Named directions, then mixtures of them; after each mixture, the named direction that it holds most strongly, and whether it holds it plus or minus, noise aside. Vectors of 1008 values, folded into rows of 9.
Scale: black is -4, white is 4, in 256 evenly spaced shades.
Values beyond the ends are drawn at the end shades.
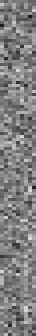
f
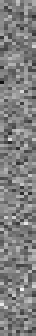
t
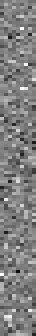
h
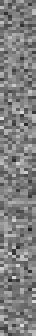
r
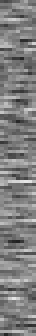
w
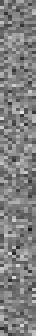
r, plus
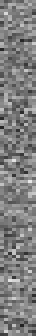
r, minus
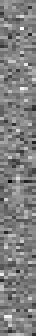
h, plus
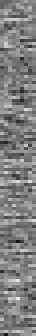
w, plus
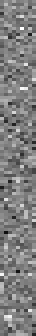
h, plus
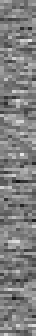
w, minus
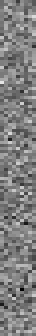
t, minus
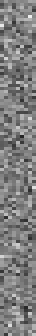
f, minus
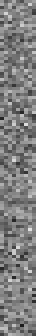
r, minus
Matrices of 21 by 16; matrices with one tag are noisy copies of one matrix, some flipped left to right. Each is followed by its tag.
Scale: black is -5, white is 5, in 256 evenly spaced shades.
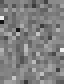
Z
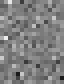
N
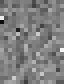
Z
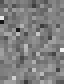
Z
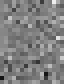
N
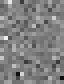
N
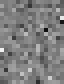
Z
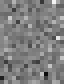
N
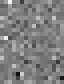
N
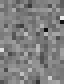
Z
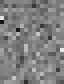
Z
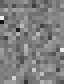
Z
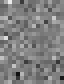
N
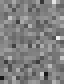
N
